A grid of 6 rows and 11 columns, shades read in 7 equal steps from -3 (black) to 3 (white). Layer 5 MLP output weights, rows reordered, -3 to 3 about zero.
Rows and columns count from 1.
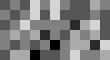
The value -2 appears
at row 3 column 8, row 4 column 5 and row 5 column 10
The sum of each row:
1 -2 1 0 -3 -1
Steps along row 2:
down up up down up down same same up down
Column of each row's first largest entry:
4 4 3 2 11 8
